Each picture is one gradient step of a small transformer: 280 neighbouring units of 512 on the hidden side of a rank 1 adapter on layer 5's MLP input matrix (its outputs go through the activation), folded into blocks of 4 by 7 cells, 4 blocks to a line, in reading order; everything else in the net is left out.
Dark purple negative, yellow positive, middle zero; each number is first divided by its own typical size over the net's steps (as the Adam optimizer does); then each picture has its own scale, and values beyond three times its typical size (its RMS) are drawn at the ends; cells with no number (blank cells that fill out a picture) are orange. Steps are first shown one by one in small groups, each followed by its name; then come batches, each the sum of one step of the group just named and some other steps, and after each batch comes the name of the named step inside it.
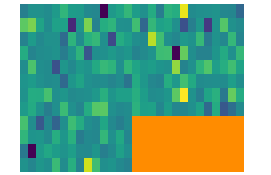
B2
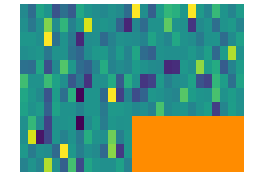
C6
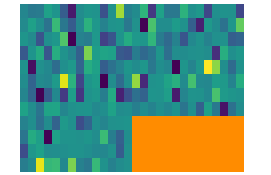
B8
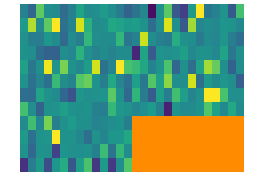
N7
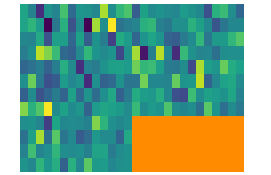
B8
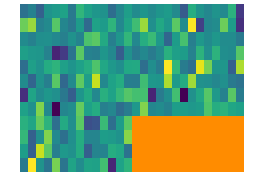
N7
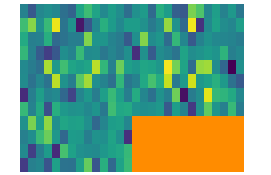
N7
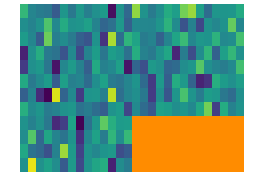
C6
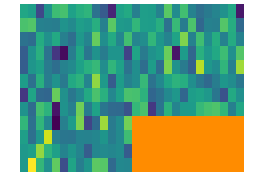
B2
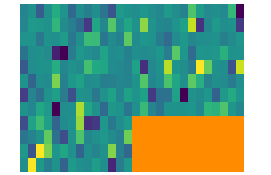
B8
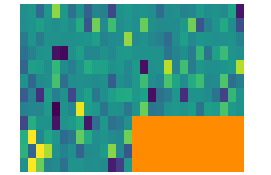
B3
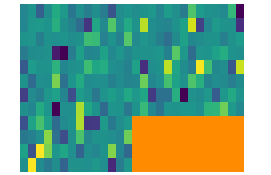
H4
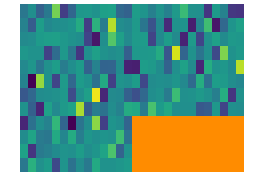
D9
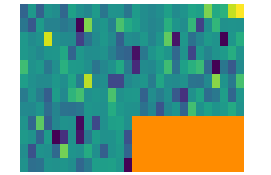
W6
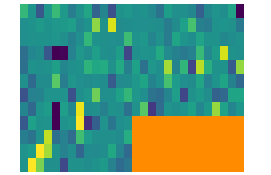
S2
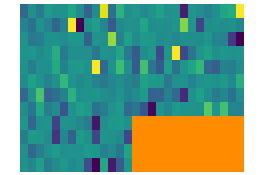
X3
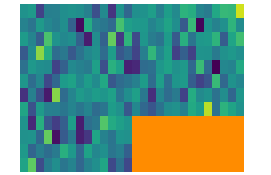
W6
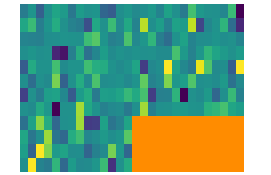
H4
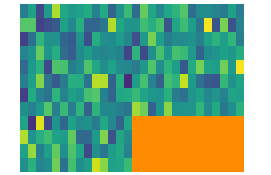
D9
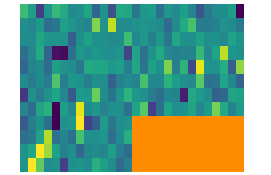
S2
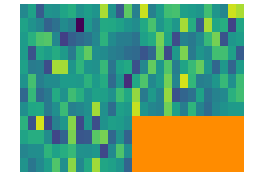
W6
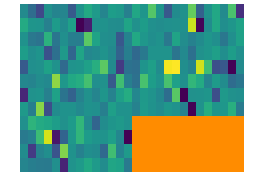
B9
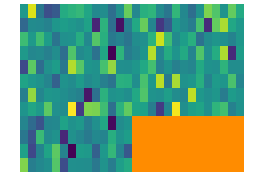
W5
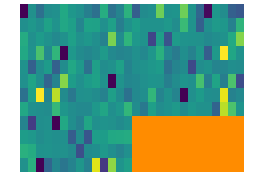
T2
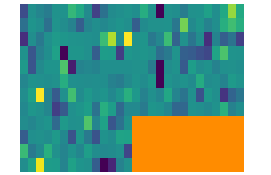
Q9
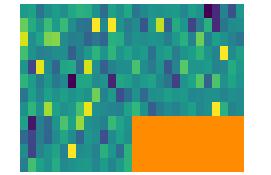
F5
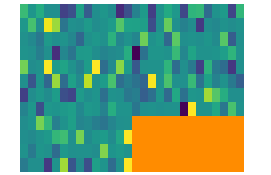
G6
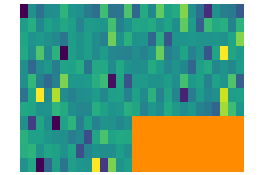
T2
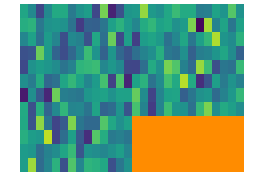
B9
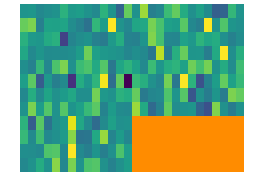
F5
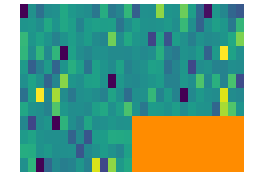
T2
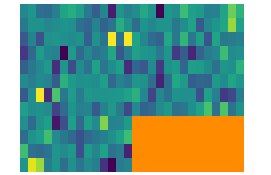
Q9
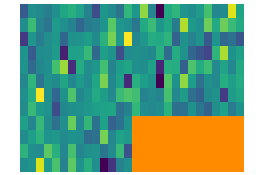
Q9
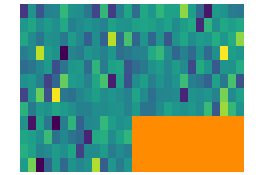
T2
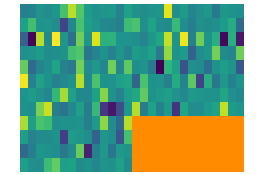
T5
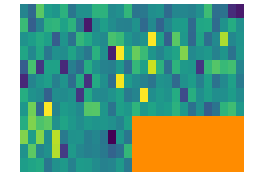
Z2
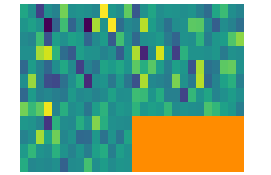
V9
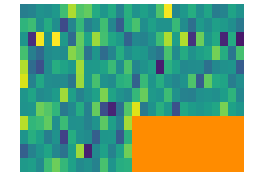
T5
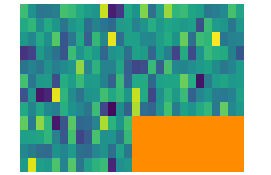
T5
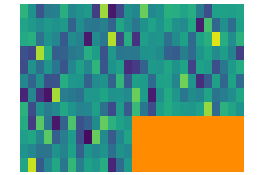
Z2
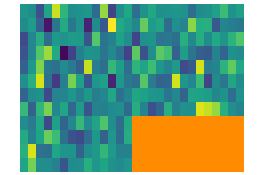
V9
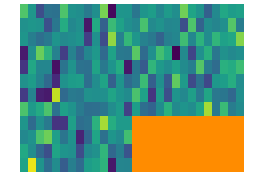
V9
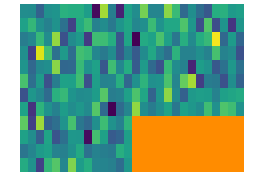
T5
